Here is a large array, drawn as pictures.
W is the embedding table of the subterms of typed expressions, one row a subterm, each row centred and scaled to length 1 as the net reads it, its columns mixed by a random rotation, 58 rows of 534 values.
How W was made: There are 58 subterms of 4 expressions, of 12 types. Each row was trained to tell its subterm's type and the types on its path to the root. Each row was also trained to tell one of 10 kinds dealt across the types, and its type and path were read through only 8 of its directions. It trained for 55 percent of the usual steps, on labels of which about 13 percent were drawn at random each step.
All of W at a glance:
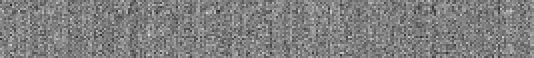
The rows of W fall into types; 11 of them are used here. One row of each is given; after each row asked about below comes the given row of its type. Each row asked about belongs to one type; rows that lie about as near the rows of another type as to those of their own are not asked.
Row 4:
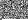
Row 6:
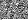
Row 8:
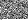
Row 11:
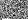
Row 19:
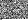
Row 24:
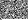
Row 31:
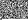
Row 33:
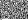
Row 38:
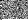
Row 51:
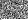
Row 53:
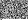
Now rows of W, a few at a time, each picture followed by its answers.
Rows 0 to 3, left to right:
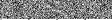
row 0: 53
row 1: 8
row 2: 33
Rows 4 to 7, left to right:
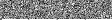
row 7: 38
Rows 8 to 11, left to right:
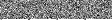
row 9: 4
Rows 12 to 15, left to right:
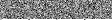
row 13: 31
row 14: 24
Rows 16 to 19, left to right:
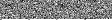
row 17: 33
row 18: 4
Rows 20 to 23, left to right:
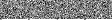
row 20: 8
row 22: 8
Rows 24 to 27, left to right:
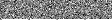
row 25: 33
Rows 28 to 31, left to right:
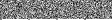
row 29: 31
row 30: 33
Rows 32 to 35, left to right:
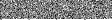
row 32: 53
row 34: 24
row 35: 51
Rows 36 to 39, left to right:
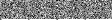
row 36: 4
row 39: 53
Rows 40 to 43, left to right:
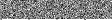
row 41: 38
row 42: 8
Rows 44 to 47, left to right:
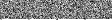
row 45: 11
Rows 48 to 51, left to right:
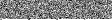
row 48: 31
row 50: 31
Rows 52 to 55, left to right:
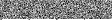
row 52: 11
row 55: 24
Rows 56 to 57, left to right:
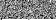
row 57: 4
